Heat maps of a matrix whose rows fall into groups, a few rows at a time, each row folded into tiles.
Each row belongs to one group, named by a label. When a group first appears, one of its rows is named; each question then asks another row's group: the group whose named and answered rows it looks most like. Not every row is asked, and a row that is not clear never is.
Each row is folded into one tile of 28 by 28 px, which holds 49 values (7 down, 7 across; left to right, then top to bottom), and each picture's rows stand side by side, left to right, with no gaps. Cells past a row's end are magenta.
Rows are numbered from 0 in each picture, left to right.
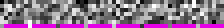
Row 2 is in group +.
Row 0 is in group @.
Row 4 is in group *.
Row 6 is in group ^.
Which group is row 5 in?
^
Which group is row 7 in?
@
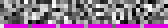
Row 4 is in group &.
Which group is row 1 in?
^
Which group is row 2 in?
@
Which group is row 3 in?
*
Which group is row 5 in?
@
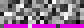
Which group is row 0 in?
&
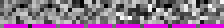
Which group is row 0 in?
+
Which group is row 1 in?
+
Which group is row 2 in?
+
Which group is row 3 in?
+
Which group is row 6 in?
^
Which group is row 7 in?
^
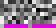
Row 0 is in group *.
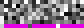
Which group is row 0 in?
*
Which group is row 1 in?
&
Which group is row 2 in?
@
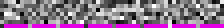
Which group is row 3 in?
+
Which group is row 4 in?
^
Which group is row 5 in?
^
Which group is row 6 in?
*
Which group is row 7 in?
*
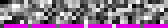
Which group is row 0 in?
^
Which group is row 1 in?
&
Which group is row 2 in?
&
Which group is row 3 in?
@
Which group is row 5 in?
^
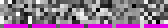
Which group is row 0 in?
&
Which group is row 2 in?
+
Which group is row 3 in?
+
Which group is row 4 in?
+
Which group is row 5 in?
*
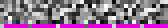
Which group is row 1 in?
&
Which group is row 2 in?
@
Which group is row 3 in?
^
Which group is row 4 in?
*
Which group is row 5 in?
@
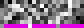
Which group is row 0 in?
^
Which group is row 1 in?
*
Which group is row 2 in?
&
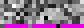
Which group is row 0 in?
&
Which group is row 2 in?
^
